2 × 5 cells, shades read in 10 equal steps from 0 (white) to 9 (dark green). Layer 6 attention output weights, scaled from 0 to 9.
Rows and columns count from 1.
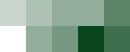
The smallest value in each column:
0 3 4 4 6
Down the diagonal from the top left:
2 4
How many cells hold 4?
3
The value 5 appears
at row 2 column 3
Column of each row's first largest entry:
5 4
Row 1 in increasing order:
2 3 4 4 6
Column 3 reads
4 5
